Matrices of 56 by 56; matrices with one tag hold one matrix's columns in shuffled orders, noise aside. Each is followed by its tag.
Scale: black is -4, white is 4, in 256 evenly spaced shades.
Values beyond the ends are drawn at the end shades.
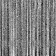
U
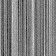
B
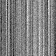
B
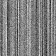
B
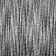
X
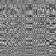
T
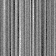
B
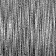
X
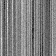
B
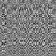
T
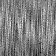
X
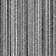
B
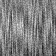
X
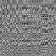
T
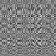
T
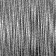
X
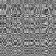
T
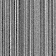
B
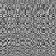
T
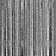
U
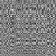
T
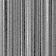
B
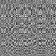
T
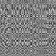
T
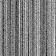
B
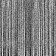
U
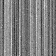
B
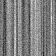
B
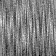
X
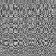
T
